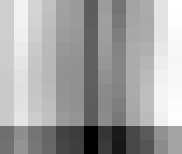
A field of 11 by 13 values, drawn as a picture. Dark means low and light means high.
Ninth with the lowest average: bottom middle. Grain: streaks running down. Seam: horizontal, 80% of the way down, the top part higher.
